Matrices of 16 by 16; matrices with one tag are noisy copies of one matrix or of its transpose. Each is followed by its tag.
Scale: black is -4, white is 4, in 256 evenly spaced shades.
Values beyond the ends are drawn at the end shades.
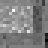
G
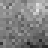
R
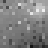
R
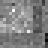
G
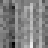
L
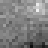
R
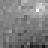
R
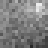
R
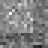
G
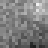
R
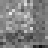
G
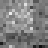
G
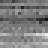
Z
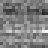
L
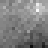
R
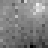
R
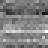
L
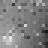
R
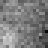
R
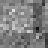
G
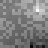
R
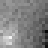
R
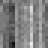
L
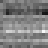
L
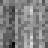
L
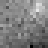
R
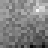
R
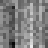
L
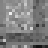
G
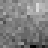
R
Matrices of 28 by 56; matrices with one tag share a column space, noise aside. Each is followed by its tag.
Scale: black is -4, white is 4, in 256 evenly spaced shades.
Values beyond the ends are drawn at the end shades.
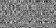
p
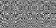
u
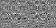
u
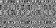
p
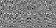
u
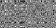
p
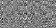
u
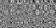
p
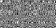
p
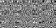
p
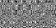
p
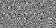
u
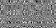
p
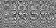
u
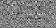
u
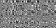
p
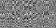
u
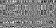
p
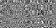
p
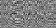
u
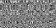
p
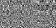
p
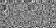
p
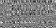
p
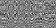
u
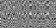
u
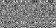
p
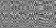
u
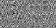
u
